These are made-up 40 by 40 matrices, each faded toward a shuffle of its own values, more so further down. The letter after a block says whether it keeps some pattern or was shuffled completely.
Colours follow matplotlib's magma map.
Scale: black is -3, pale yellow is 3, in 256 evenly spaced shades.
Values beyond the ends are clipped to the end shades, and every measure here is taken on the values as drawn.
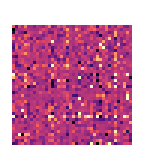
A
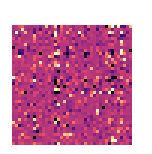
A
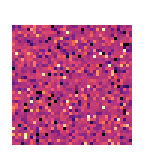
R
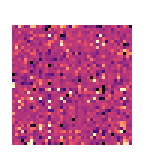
A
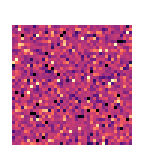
R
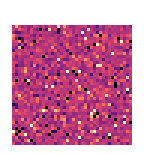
R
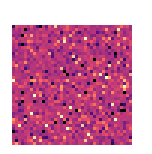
R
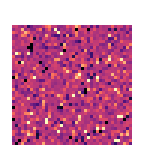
R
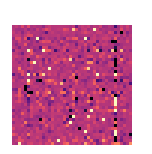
A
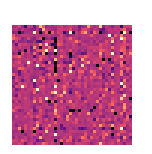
A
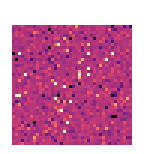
R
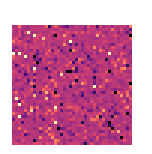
R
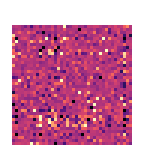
A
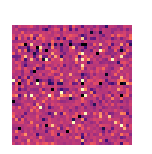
A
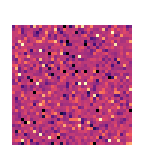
R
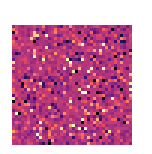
R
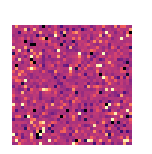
R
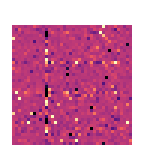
A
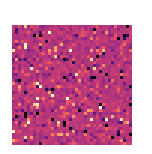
R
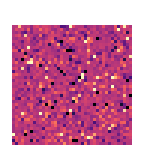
R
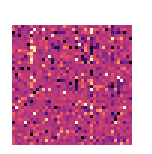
A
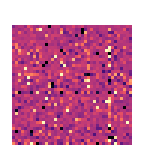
A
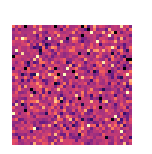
R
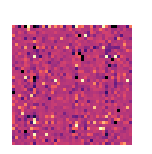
A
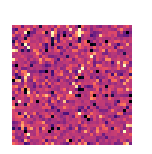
A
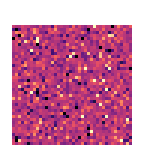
R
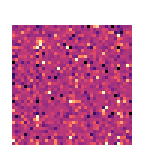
A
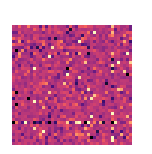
A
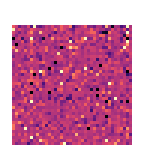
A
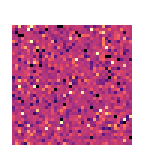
R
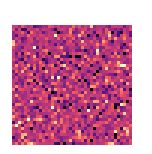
R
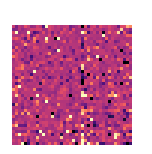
A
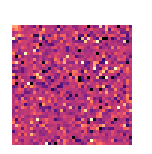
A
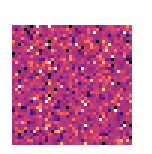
R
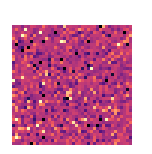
R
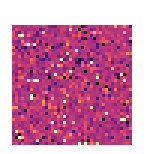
R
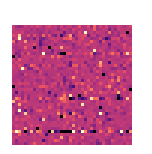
A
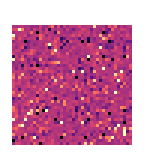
R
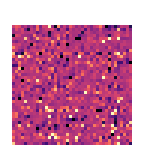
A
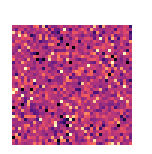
R
